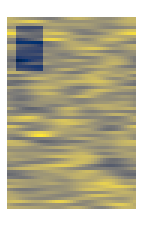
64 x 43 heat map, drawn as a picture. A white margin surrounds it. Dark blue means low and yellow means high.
Histogram: skewed, a long tail of low values. Roughest part: top left. Odd patch: lower, in the top left. Mirror symmetry: none. Grain: streaks across.
